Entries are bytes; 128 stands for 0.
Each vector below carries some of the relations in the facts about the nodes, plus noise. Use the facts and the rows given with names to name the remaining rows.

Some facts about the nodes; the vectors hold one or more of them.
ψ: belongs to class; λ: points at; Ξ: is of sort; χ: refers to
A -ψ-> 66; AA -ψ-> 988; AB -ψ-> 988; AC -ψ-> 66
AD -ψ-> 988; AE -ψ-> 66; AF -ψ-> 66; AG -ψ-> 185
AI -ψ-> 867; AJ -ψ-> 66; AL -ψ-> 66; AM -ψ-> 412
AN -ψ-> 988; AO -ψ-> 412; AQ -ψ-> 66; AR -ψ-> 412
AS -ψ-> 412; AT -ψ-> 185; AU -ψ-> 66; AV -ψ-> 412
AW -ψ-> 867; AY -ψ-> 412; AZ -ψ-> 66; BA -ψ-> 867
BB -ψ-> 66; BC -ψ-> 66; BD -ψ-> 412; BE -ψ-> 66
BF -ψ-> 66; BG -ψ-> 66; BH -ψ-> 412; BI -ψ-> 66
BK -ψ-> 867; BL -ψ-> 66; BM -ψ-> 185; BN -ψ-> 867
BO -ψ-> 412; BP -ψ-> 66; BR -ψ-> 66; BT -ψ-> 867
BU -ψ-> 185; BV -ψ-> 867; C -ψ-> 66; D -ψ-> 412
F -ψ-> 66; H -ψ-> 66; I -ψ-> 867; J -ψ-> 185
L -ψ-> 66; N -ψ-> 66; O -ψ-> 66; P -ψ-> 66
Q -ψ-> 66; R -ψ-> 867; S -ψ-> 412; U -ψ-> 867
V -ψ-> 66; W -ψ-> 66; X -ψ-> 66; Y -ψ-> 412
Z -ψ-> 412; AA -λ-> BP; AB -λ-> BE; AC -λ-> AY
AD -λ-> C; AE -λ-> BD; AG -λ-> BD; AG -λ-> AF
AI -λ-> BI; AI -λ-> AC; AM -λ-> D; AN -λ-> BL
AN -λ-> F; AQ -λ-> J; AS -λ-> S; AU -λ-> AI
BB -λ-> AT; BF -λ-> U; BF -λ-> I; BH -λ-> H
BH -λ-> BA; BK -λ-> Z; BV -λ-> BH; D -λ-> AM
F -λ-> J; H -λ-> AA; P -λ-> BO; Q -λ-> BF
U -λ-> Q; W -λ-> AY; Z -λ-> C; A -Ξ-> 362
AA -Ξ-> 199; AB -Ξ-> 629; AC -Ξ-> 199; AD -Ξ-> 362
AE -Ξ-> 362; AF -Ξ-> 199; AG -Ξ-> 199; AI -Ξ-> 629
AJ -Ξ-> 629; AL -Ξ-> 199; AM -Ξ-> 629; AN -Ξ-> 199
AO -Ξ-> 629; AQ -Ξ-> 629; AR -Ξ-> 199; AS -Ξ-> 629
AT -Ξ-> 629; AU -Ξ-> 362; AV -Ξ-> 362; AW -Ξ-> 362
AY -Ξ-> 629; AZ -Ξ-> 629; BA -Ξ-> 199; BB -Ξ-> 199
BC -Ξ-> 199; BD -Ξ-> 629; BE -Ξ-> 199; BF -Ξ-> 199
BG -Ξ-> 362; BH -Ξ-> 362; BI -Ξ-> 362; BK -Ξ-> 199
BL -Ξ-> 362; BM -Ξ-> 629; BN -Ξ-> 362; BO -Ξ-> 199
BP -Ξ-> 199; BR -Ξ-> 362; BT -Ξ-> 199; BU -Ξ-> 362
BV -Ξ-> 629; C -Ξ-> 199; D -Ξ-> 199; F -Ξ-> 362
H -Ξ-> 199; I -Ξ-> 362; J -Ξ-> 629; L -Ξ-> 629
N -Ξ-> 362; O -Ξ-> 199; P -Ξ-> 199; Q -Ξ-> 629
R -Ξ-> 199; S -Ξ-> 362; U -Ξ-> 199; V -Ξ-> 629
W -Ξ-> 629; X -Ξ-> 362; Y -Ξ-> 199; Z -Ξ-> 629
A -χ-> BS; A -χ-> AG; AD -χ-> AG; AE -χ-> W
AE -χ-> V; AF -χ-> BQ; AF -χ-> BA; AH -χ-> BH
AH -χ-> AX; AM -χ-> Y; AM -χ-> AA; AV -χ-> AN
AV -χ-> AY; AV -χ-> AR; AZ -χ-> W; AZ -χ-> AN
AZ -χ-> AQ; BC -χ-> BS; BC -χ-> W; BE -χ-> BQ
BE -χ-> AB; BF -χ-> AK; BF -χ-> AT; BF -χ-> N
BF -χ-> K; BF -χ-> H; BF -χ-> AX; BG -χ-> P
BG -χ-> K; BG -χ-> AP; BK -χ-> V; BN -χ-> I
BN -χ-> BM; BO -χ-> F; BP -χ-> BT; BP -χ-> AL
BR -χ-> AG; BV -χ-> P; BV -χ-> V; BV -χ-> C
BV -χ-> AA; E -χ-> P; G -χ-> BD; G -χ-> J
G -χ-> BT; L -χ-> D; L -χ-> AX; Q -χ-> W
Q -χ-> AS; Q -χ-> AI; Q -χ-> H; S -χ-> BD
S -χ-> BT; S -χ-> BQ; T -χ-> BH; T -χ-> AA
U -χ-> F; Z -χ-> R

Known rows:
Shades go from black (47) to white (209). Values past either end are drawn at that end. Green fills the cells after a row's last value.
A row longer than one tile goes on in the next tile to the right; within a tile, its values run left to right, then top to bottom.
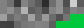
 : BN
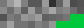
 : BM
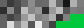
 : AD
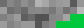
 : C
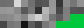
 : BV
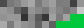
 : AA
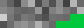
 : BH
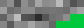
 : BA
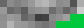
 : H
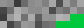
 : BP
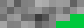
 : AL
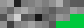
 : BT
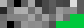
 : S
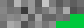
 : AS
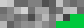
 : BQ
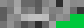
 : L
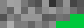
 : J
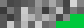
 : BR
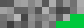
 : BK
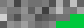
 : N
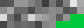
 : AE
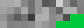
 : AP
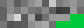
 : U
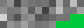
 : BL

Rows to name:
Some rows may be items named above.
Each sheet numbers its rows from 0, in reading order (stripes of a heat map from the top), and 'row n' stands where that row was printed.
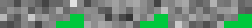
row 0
BG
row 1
AN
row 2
AJ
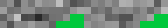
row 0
BA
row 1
C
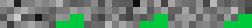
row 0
BT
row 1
BU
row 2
BD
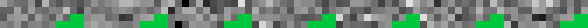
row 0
BD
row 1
BB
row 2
S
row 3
AI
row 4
AE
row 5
F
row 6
D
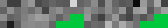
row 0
AV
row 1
BU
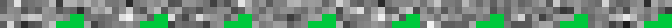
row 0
Q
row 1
AH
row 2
AE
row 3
AL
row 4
G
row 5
AQ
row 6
U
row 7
AZ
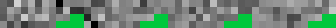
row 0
AM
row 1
BO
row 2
AY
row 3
P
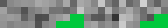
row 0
P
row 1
BS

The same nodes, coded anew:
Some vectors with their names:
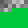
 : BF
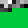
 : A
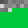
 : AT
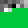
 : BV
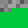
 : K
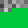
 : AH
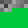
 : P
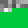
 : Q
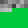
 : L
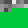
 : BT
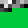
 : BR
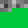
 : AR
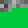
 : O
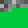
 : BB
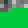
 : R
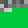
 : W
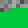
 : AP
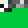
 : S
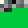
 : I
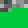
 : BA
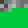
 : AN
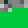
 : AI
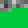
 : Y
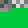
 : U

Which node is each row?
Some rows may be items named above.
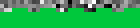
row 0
V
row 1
BT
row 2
AE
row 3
AD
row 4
C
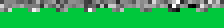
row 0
AB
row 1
AZ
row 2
AA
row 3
BK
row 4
AI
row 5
BQ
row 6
AD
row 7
G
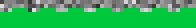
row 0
AB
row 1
BC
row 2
Z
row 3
AM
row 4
BO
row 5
AM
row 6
AS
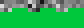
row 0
AB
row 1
BN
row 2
AJ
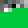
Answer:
BV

